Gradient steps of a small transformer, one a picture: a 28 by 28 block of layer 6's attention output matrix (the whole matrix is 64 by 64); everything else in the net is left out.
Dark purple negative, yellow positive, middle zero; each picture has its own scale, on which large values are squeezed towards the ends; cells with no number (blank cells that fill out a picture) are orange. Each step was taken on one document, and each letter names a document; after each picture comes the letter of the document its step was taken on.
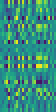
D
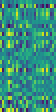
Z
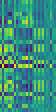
Z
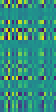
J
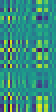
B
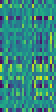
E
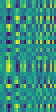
D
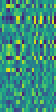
D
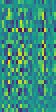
J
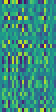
J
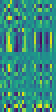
B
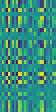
J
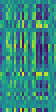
E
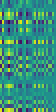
Z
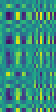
D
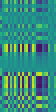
E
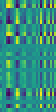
D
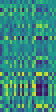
E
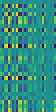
J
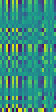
J
